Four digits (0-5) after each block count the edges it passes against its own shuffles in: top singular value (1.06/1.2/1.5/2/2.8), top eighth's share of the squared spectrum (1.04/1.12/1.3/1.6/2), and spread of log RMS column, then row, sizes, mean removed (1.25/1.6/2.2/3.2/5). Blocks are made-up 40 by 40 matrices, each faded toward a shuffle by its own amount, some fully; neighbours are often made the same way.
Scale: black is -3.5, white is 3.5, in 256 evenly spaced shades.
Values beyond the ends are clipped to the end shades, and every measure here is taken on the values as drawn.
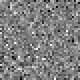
1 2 0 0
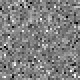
2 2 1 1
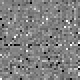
2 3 1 1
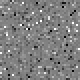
0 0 0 0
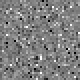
1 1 0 0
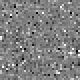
1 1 0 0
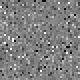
0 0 0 0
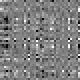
4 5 3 3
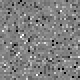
0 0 0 0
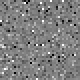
0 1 0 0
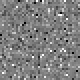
0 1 0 0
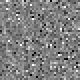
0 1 0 0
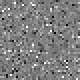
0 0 0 0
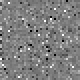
2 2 1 0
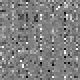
3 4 3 1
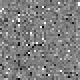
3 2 1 0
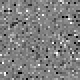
0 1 0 0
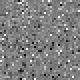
0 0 0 0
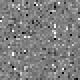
2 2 0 0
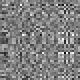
4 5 2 3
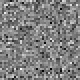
3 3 1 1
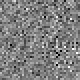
3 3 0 1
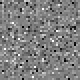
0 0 0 0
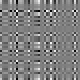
5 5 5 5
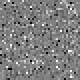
1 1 0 0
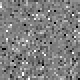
2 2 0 0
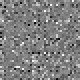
3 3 1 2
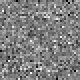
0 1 0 1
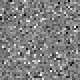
0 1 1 1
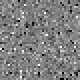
1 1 0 0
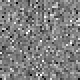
2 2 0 0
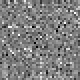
3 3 1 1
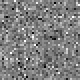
3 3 1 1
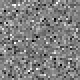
1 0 0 0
